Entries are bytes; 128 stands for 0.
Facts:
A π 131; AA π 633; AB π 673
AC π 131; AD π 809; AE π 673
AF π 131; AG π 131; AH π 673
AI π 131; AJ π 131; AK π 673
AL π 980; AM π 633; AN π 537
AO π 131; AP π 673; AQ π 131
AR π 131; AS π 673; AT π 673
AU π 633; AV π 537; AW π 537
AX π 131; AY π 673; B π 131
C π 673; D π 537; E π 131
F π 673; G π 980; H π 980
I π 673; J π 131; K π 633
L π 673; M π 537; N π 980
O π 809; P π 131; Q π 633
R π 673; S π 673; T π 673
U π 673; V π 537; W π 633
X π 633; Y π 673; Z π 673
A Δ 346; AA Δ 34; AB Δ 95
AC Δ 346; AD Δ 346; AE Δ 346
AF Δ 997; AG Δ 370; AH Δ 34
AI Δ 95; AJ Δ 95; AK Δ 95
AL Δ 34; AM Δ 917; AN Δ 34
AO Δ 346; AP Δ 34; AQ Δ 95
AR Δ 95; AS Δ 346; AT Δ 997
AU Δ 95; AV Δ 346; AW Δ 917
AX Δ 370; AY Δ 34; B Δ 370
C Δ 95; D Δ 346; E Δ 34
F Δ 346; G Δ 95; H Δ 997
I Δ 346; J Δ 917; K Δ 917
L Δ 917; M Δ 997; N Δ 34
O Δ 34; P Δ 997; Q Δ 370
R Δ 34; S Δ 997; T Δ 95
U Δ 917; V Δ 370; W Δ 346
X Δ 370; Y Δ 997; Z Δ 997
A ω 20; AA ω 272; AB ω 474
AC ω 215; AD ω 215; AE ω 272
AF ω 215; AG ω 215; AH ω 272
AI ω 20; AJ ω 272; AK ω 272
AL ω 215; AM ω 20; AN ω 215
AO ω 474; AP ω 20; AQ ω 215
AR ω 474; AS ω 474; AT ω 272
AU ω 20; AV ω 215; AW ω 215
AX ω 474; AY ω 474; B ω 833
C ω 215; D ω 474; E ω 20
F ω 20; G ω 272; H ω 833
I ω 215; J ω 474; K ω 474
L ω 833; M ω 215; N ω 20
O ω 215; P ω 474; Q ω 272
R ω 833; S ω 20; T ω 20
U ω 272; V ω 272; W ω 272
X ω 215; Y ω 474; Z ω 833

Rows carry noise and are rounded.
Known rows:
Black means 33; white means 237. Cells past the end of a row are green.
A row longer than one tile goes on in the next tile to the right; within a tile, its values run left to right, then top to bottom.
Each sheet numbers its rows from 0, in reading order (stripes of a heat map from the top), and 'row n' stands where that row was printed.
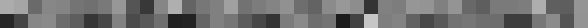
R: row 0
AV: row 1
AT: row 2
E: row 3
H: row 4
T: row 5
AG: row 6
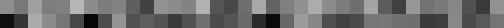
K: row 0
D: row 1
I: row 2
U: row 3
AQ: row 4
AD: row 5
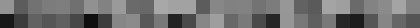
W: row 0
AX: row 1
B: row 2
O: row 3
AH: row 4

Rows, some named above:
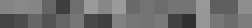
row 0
A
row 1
S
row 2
M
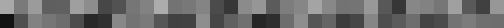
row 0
AB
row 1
G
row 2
AD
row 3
Q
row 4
AV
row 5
AQ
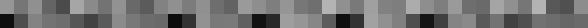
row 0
AR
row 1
AU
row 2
P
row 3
J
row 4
K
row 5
AX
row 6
C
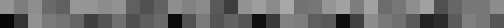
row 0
P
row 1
F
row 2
AO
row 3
AY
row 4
Y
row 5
AJ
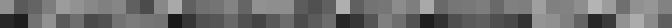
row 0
V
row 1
AI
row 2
AE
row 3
F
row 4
AK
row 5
AE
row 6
AM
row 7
L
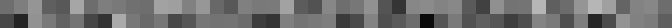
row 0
O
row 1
N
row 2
T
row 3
AF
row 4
AV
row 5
AO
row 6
X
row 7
Z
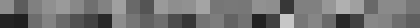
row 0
AA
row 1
AN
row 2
AP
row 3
H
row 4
R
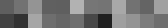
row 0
AL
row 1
AW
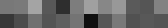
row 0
AC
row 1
AS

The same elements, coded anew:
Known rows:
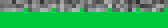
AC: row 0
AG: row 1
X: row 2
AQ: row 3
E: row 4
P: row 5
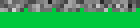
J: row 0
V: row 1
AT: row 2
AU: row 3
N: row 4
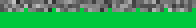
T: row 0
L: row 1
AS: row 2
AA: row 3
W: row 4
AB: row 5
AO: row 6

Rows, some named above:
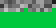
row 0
M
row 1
F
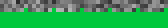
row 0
T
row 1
E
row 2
K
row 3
AY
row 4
Y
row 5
AT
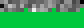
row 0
H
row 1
AW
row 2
AP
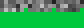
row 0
O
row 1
S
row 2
R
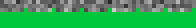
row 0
AB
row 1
A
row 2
G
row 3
AH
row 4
D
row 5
AX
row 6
AO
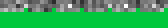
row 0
AD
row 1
AH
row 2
AM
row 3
C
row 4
AM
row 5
AU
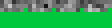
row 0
B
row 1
AL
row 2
U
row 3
AN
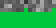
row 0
R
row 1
G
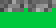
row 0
AK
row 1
AJ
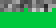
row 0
AE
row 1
O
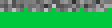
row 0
AO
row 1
I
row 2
AR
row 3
AF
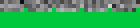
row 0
Q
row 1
AI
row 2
AV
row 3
C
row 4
Z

